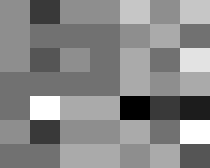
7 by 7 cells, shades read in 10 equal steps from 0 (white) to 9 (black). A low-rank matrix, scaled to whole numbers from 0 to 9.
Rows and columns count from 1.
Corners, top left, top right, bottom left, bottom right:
4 2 5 6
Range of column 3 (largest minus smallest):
2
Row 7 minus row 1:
1 -2 -1 -1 2 -1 4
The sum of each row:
27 31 28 30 35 27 29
